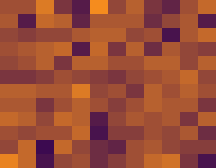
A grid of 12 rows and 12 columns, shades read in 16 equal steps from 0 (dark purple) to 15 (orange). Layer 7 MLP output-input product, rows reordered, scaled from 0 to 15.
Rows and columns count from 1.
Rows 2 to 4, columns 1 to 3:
9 2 11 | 7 6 7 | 8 9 10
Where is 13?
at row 1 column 3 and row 7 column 5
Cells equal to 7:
21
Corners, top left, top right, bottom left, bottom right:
8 11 14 1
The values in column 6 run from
1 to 15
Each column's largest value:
14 11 13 11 13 15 10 10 11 12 11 11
